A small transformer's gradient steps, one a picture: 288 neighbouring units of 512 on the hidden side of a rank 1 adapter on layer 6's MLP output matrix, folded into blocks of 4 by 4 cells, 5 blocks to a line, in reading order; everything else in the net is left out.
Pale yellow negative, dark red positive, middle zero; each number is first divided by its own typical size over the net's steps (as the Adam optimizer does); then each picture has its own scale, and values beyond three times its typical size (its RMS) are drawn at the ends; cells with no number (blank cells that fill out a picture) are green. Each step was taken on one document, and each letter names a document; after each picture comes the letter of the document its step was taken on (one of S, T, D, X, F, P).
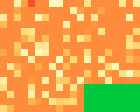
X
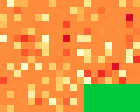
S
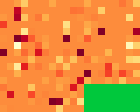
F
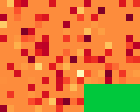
S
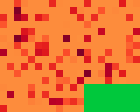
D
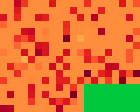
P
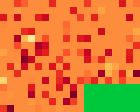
P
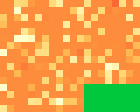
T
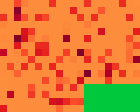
D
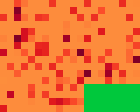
D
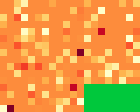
F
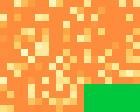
X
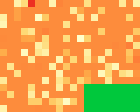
X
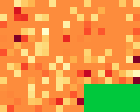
F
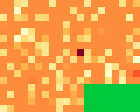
F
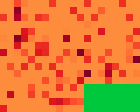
D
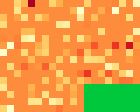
T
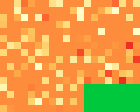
T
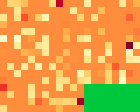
S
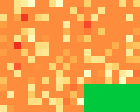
X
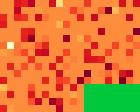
T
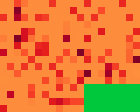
D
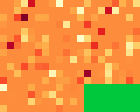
T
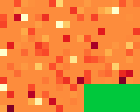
T
